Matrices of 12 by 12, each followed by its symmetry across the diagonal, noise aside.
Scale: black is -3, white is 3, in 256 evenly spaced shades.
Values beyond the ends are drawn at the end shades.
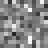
neither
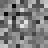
symmetric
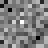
symmetric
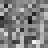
neither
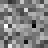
neither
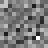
symmetric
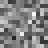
neither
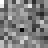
neither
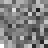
neither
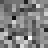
neither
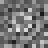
symmetric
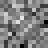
symmetric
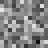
neither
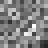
symmetric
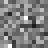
neither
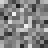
symmetric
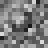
symmetric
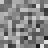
symmetric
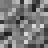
symmetric
